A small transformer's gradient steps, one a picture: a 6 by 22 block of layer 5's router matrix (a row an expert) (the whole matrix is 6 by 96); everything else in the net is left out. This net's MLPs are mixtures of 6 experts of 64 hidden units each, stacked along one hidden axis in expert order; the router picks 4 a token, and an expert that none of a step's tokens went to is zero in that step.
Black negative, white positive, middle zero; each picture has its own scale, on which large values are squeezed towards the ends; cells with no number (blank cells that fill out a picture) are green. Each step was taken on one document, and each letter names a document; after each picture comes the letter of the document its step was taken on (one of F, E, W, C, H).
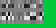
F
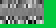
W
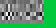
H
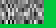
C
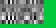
C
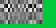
W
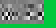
H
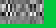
F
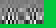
C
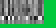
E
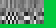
C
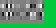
F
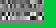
H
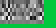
H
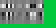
F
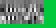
C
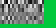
E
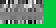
W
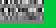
E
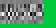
F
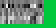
H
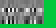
C
